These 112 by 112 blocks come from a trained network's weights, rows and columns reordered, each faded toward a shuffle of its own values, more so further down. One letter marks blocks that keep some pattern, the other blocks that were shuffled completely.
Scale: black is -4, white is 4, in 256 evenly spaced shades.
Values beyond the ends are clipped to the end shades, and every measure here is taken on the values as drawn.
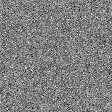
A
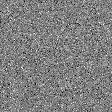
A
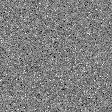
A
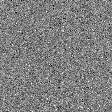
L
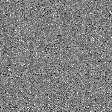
L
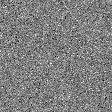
A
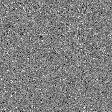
L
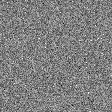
A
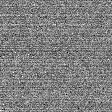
L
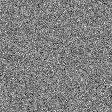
A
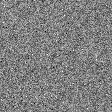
A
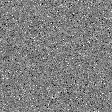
A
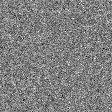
A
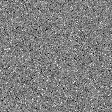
A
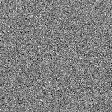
L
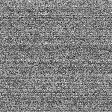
L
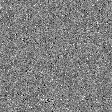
L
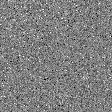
L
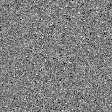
L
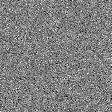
L
